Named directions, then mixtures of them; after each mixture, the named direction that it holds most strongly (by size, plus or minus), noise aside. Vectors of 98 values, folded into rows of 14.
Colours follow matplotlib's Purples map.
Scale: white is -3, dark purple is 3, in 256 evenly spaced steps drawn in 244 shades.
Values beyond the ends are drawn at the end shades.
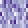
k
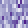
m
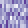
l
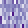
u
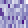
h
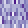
u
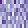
u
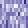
l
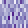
u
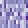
l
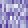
l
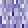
u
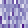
u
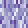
k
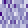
k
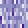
u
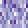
k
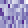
h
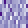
k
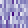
l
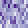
k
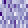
k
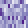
h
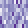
u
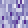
m
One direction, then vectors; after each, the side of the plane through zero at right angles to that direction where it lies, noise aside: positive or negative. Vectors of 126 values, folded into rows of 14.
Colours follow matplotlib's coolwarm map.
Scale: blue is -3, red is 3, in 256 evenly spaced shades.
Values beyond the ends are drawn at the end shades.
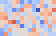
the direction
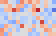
negative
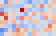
positive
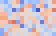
positive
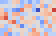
positive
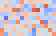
negative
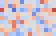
positive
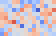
positive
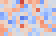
negative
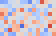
positive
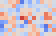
positive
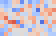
positive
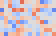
negative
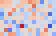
negative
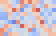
negative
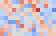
negative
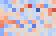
positive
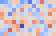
positive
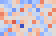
positive
